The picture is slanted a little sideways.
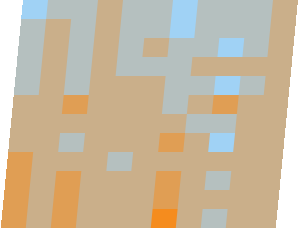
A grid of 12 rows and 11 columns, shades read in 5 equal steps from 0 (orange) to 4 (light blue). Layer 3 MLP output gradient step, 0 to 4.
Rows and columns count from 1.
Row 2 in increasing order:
2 2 2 3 3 3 3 3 3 3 4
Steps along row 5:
down up down same same up same up down down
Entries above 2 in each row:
9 8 7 5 6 1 2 2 1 1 0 1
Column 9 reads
3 3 4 2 4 1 3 4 2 3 2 3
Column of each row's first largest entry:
1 7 9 1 9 7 8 9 5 9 2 9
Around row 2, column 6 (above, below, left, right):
3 2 3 4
